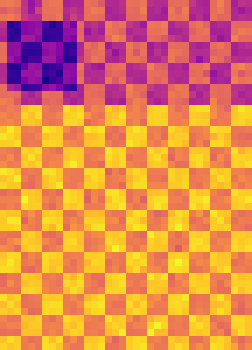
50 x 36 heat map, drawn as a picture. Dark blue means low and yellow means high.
Seam: horizontal, 30% of the way down, the bottom part higher. Ninth with the lowest average: top left. Odd patch: lower, in the top left. Mirror symmetry: none. Average level on the scale: 70%.
